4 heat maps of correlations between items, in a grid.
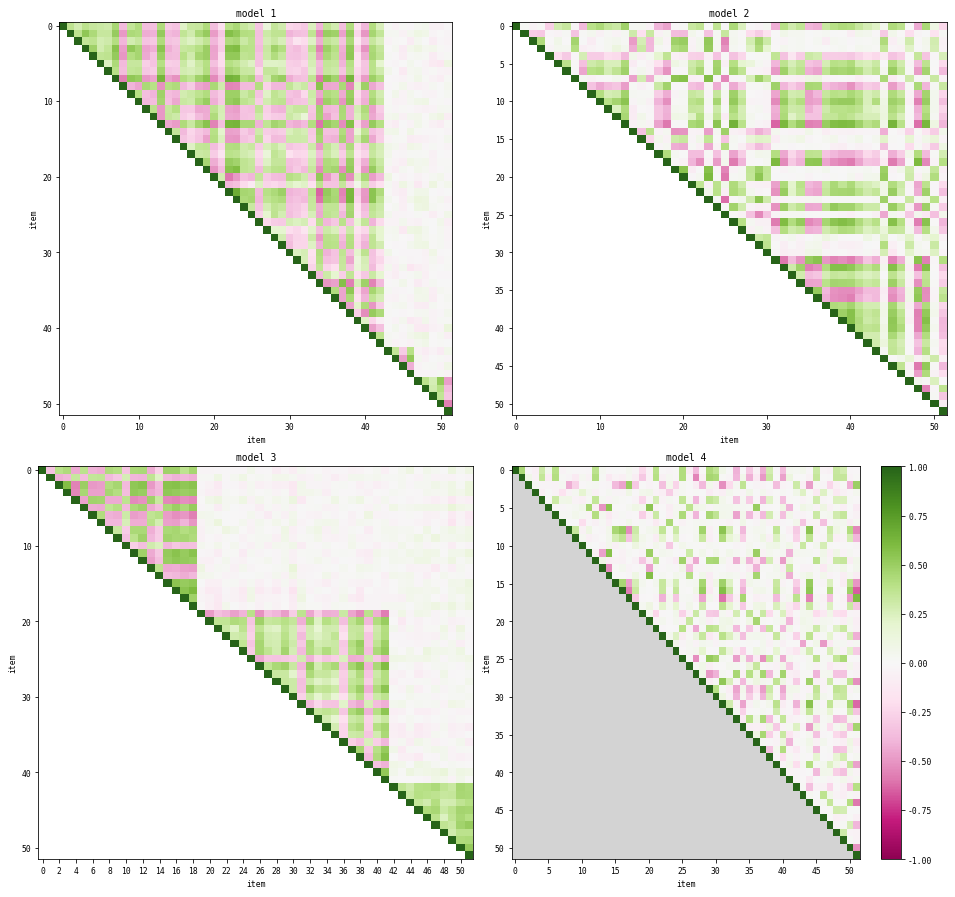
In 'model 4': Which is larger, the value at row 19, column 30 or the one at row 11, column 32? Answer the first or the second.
the second
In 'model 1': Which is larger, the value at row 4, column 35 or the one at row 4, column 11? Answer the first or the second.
the first
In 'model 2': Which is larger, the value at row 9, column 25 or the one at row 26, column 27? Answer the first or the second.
the second
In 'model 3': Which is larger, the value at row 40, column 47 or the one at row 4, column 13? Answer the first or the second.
the second
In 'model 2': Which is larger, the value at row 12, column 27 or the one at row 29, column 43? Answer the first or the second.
the first
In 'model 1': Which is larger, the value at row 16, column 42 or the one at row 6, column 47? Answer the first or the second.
the first
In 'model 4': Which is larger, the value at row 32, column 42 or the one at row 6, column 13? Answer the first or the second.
the second
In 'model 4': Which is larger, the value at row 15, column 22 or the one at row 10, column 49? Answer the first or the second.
the first
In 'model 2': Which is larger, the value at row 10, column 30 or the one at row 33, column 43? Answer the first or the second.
the second
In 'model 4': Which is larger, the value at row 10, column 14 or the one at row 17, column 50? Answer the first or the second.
the first
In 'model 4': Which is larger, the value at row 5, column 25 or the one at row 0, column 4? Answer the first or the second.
the second
